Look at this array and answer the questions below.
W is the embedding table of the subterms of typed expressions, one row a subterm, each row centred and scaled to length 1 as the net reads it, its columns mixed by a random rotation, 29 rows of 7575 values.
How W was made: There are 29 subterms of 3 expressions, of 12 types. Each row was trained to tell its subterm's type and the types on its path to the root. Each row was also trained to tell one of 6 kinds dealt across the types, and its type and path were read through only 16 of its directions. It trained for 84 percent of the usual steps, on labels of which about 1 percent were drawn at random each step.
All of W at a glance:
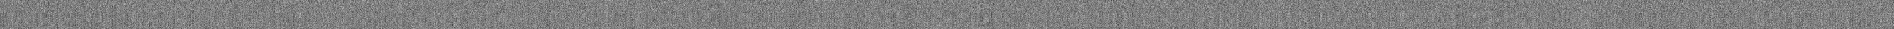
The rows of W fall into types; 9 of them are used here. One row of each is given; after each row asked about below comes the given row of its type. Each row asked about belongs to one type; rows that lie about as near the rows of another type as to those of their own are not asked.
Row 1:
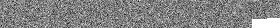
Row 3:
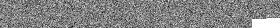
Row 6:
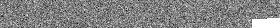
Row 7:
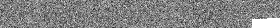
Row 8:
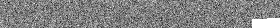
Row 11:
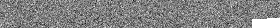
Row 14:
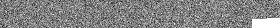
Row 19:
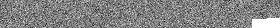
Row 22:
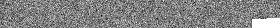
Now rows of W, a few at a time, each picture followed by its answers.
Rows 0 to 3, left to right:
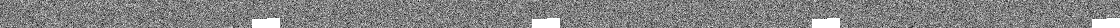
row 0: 11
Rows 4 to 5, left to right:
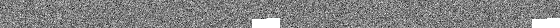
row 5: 14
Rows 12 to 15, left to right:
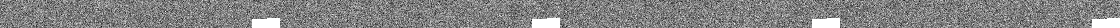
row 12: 11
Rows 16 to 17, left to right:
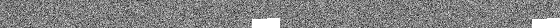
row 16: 14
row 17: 19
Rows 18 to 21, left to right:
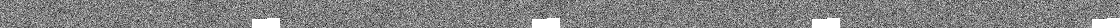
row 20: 19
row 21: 19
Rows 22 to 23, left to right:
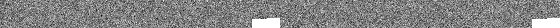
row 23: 11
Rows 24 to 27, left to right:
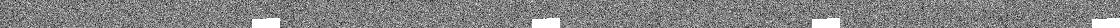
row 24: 22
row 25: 22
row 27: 8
